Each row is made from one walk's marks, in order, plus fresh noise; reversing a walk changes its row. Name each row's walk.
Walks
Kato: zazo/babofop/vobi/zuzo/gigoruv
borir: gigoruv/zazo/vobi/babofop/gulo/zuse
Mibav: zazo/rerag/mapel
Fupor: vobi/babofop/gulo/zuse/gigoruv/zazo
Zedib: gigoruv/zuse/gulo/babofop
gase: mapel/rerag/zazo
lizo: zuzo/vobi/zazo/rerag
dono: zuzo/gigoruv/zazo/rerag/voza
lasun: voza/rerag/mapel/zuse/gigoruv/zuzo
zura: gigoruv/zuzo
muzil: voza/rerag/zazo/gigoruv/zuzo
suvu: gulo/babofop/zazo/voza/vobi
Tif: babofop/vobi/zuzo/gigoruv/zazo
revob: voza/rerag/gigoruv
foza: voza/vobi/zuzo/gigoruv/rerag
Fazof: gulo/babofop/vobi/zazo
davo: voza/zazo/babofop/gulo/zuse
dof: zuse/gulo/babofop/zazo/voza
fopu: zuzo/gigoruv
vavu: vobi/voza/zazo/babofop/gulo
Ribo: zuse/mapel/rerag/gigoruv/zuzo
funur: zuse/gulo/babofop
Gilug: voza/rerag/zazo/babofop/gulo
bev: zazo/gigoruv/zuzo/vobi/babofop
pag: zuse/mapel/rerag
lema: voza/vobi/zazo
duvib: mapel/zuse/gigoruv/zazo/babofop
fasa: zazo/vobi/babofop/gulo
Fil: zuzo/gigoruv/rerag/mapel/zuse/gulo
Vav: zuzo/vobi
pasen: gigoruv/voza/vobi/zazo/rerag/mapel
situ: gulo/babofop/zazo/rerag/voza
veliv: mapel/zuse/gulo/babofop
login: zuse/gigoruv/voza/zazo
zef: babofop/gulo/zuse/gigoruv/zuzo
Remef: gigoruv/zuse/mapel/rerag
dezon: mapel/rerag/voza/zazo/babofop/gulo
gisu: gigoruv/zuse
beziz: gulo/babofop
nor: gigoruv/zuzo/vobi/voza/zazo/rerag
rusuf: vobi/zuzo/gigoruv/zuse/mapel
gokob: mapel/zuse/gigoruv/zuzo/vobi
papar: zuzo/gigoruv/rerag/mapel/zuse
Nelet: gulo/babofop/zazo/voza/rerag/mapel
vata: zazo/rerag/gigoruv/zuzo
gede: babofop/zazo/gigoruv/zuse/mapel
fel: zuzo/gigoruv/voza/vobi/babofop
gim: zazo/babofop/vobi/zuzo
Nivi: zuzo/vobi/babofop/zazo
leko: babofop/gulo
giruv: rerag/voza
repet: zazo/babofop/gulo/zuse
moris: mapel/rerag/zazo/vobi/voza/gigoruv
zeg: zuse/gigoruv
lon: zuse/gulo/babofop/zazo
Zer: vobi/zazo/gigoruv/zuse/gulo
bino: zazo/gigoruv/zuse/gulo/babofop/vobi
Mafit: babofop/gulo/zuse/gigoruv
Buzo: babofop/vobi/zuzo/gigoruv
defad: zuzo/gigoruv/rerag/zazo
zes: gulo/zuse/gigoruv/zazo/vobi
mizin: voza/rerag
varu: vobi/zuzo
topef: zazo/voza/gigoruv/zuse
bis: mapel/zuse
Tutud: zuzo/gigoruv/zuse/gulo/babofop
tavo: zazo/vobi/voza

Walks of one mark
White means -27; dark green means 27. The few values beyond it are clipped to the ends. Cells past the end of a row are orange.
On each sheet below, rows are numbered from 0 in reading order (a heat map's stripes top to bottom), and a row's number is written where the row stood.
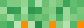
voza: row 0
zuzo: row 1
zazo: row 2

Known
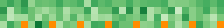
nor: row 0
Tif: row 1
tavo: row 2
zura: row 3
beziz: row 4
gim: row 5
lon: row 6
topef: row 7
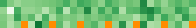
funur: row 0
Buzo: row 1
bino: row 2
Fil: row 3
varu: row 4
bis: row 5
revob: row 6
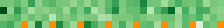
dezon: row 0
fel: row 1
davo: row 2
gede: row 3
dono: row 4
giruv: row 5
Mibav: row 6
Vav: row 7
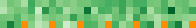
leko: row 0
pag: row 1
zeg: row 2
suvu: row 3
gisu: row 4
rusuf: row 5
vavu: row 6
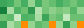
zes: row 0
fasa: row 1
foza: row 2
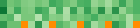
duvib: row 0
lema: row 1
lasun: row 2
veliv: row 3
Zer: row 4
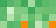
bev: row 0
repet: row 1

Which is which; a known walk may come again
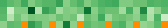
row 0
bev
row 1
Nelet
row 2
fel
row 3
Fazof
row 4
Tutud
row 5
gim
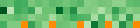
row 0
situ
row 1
login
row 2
gase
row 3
Buzo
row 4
Nivi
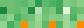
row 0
defad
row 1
vata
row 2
dof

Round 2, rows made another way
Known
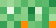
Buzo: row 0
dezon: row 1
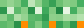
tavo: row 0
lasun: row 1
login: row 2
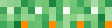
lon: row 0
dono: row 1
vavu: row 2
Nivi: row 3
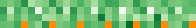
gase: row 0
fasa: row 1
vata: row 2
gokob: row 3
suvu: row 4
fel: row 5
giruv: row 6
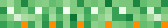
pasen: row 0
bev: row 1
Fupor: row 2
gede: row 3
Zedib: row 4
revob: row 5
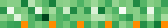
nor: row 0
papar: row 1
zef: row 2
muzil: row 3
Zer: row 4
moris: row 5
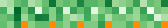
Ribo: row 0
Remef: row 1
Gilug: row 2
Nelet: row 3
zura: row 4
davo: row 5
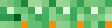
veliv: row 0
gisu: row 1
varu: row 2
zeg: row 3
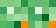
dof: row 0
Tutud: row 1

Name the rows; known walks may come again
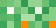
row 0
bino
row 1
foza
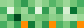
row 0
Vav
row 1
Tif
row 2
muzil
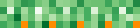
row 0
defad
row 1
suvu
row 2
lon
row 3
beziz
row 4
Gilug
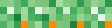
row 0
fopu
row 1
repet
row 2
funur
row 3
lema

